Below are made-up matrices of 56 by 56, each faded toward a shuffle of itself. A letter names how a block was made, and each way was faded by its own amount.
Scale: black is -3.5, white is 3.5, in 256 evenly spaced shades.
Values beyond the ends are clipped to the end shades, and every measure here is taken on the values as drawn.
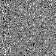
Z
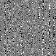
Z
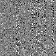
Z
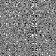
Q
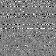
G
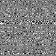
G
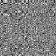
Q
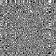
Q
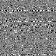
G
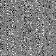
Z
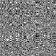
Q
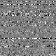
G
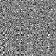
Q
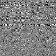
G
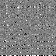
G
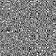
Q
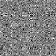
Q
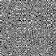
Q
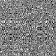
Q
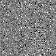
Z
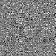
Q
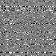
G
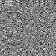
Q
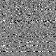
G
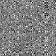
Q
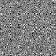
Q
